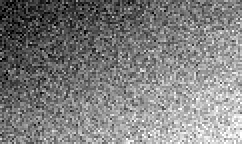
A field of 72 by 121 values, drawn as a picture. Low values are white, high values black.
Neither half mirrors the other. Values rise toward the top left. The ninth with the lowest average is the bottom right. The values follow a bell shape. The grain is fine, like static. The top left is the ninth with the highest average.
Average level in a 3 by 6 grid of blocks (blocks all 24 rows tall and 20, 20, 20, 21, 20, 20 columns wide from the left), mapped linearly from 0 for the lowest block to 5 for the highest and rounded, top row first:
544332 / 433221 / 322110
